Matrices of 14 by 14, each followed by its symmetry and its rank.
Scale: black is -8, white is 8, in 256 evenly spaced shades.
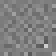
symmetric, rank three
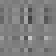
neither, rank one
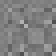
symmetric, rank three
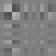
symmetric, rank one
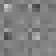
symmetric, rank two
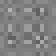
symmetric, rank two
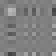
symmetric, rank one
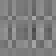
neither, rank one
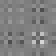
symmetric, rank one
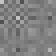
symmetric, rank three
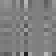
neither, rank one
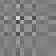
symmetric, rank one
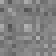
symmetric, rank three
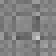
symmetric, rank two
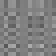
neither, rank one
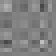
symmetric, rank one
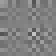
symmetric, rank two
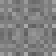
symmetric, rank two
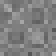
symmetric, rank three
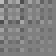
symmetric, rank one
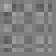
symmetric, rank one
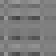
neither, rank one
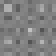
symmetric, rank two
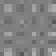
symmetric, rank two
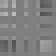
symmetric, rank one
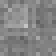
symmetric, rank three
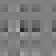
neither, rank one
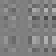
neither, rank one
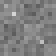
symmetric, rank three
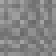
symmetric, rank two
